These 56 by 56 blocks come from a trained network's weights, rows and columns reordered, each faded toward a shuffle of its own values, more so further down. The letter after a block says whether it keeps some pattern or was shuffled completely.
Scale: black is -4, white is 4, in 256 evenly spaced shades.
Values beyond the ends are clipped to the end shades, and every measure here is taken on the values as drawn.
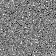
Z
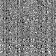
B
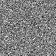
Z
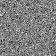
Z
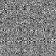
B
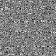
B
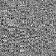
B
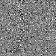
B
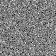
Z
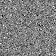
Z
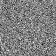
Z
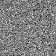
Z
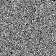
Z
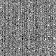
B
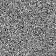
Z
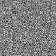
B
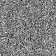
Z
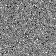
Z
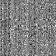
B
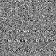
B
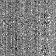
B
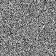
Z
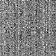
B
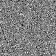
Z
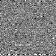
B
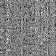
B
